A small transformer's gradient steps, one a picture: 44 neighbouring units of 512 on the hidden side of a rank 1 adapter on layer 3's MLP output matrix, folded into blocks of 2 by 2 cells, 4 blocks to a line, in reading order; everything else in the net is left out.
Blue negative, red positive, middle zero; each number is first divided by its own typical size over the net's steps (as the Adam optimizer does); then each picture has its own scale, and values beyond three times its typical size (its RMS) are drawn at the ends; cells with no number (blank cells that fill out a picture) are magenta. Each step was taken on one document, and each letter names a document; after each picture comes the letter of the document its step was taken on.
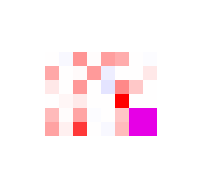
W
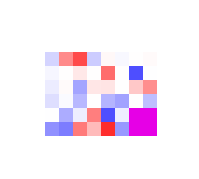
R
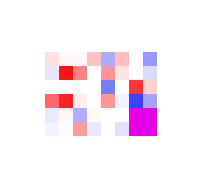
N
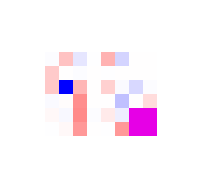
W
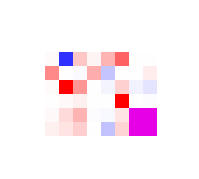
W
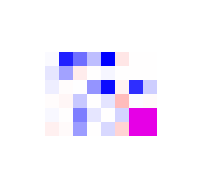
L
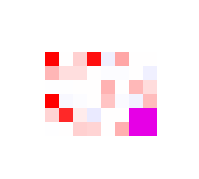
N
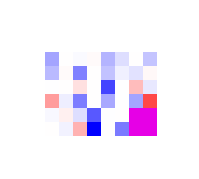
N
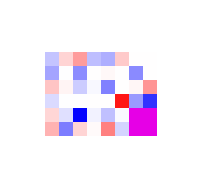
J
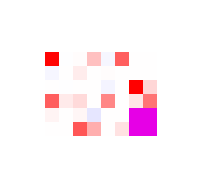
N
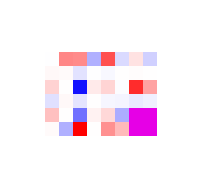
L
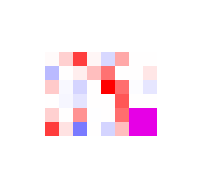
W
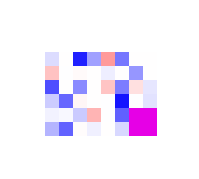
R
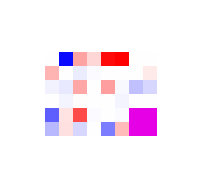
W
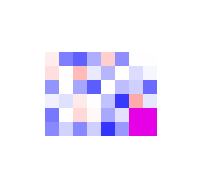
R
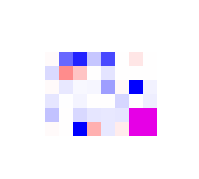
L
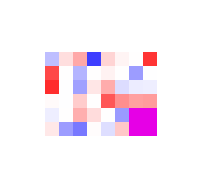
R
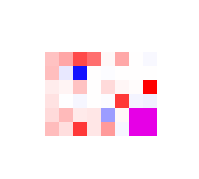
J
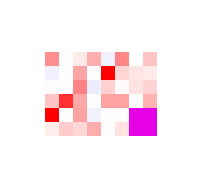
N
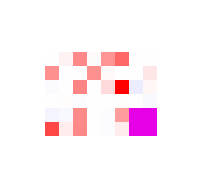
W
